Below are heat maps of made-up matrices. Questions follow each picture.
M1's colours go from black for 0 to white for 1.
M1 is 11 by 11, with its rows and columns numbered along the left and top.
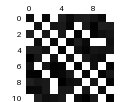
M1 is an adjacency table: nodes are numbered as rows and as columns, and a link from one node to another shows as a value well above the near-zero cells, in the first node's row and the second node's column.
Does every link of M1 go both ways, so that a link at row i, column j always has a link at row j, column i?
yes
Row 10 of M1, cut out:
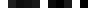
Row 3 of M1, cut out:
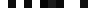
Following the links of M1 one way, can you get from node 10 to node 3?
yes
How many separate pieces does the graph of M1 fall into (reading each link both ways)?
1
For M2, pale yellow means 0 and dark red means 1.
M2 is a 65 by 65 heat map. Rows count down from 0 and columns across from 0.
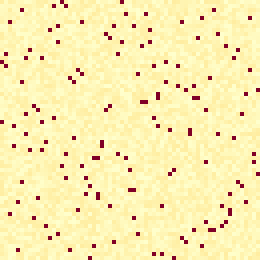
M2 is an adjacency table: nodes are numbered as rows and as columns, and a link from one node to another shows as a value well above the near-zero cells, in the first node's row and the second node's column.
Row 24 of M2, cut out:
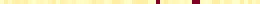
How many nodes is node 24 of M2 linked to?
3
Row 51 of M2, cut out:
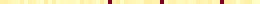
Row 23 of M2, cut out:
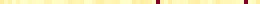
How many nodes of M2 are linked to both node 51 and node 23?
0
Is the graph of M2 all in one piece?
yes
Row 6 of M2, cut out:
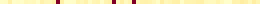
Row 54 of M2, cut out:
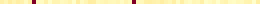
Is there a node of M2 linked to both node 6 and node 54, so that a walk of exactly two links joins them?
yes
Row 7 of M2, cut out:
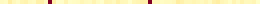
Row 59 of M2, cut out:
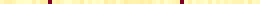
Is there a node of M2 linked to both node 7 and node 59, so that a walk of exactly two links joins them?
yes
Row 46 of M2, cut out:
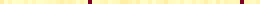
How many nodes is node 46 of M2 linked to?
2
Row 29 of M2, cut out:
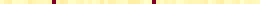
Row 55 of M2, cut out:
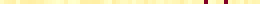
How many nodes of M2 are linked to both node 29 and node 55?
0
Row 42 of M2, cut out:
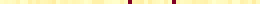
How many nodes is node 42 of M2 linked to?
2
